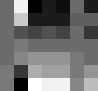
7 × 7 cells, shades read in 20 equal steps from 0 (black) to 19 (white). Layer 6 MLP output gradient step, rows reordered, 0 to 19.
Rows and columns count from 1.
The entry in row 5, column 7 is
8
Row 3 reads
8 6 5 6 5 8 4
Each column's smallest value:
8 0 0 2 1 7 2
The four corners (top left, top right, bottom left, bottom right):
8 2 9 14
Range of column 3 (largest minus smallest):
19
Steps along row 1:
up down up down up down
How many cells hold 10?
2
